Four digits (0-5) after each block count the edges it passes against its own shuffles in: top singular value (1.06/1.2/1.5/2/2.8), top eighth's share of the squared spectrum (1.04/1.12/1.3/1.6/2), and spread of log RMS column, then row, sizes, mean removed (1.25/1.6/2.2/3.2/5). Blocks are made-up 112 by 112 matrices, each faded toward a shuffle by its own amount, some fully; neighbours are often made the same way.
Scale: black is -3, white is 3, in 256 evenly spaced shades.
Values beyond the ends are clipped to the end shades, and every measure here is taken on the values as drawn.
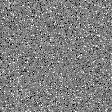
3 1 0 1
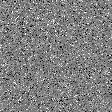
1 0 0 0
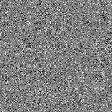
4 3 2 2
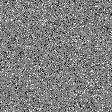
2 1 0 0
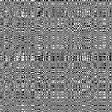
5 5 4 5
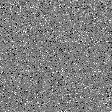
1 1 0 1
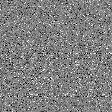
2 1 0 2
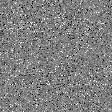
1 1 0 1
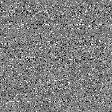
2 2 0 3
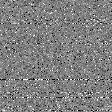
3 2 0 3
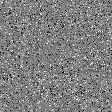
0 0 0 0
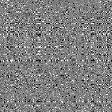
5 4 3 3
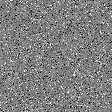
0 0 0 0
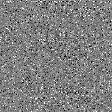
3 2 1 2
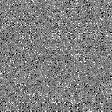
4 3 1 2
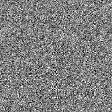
4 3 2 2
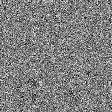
3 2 1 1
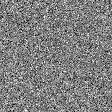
1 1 0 0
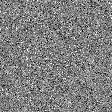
0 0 0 0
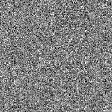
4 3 2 1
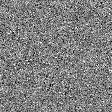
0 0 0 0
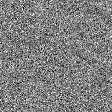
2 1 0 0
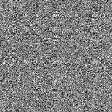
4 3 1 2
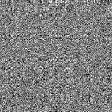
4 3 2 2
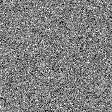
2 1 0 0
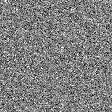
1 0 0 0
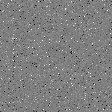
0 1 0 0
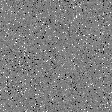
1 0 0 0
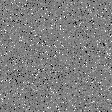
0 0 0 0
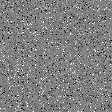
1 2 2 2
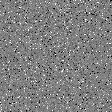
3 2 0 1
